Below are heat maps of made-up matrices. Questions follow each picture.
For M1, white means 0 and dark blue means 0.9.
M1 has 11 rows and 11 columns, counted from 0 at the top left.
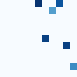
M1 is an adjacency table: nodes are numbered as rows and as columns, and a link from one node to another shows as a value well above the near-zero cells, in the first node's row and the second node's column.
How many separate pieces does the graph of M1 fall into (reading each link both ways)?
5
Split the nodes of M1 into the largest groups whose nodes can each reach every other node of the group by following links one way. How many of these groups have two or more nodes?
0
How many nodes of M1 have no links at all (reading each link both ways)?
3
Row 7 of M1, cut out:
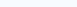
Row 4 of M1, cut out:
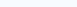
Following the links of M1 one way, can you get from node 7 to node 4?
no
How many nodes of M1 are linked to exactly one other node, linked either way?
4
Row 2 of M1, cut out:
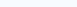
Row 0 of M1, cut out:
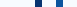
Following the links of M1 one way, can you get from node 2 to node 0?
no
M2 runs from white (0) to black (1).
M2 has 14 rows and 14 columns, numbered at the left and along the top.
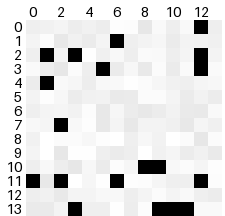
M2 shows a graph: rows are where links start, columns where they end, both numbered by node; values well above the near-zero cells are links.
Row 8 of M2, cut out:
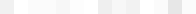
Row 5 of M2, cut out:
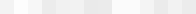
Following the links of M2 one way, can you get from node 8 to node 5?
no
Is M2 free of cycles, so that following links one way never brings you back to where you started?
yes
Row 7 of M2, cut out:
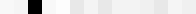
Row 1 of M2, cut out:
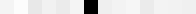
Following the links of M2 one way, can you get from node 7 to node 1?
yes
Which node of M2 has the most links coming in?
node 12
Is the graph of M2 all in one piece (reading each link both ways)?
yes
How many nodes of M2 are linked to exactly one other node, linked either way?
4
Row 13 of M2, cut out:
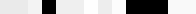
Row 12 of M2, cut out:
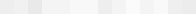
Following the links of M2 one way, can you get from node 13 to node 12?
yes
